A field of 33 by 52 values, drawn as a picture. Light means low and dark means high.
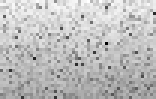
Histogram: skewed, a long tail of high values. Grain: fine. Slope: up to the bottom. Stripes: none.
